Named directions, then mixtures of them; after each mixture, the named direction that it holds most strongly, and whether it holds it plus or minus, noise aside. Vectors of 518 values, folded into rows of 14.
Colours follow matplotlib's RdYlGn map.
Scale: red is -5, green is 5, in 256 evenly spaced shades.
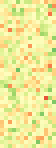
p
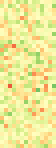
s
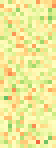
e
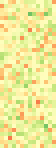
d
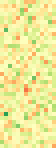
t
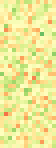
t, minus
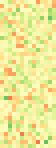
e, plus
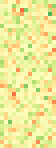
p, minus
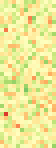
t, minus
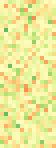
t, plus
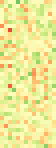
s, plus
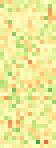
e, minus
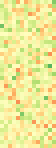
p, minus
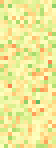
s, plus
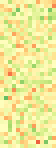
e, plus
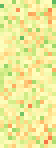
d, minus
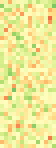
e, minus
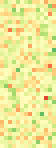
p, plus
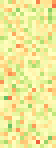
e, plus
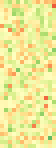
p, plus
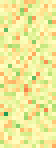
t, plus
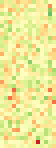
p, minus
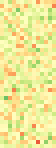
e, plus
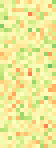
d, minus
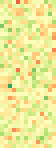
p, minus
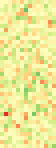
t, minus
